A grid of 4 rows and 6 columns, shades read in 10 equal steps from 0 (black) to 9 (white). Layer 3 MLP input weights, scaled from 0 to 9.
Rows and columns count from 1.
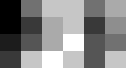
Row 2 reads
0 2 6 7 2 5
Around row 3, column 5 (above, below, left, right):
2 3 9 4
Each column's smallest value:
0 2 6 7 2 4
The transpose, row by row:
0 0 1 2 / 4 2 3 7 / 7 6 6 9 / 7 7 9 7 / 4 2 3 3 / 6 5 4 7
